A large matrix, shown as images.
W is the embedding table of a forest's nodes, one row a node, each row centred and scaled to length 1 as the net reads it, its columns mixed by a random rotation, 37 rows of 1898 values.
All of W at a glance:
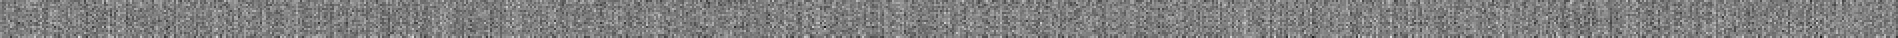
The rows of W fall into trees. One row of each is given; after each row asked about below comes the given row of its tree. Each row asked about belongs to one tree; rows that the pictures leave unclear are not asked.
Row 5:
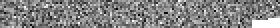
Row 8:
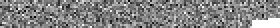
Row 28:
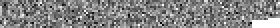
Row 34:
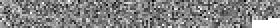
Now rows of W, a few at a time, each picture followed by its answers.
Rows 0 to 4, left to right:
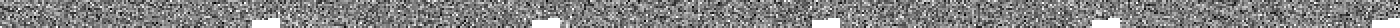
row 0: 8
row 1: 8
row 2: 34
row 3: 8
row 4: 34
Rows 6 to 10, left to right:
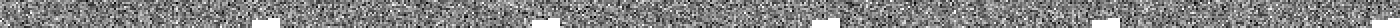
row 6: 34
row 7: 8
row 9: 5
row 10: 5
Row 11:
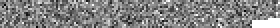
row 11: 28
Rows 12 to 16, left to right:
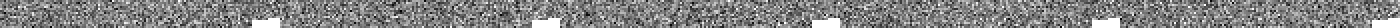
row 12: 5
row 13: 34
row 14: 28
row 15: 5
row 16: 5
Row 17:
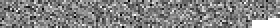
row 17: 8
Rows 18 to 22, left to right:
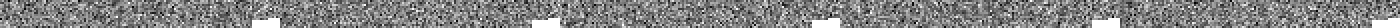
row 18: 34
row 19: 5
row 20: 28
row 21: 34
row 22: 5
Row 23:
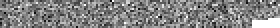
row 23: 5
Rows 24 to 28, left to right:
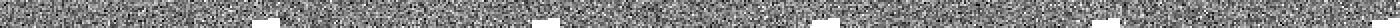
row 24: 28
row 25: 5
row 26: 8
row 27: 8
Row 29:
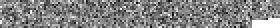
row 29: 34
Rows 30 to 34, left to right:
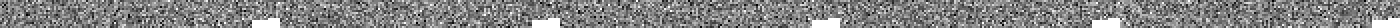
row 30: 28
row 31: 5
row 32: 8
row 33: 28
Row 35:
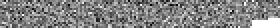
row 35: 8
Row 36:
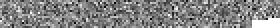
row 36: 34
